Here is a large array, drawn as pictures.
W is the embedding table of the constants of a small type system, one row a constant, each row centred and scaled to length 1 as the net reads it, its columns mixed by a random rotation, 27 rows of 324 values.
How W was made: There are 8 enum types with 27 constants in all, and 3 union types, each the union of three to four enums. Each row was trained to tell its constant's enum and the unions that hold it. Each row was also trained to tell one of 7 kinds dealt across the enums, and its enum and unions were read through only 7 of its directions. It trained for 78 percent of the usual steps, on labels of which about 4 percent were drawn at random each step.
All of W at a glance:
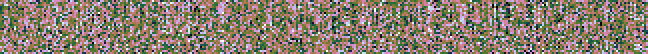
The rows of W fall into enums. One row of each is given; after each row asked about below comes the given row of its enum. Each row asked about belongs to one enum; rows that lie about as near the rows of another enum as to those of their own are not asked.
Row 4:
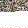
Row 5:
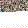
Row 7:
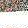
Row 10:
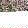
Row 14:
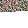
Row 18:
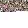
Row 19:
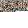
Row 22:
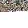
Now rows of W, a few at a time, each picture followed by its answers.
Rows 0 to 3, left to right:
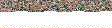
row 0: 22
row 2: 5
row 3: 4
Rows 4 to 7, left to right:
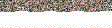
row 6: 4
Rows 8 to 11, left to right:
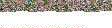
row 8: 5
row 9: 10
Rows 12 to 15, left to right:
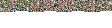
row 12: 19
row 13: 14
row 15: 4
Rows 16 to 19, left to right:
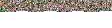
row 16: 5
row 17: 7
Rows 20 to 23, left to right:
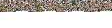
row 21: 10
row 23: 7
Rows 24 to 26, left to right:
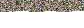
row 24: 22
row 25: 18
